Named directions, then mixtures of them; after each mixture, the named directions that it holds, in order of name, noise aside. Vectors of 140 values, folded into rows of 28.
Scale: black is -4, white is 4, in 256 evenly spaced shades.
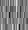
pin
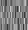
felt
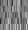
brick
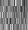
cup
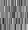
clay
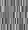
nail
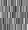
clay, felt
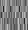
felt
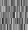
clay, nail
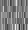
felt, nail, pin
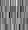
pin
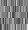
clay, felt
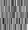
clay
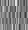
cup, nail, pin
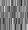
clay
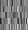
brick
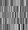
brick, felt, pin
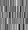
felt, pin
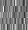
cup, felt, nail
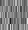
brick, cup, nail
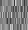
cup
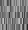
clay, nail, pin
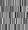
nail, pin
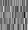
cup, felt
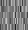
nail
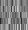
brick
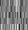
brick, pin
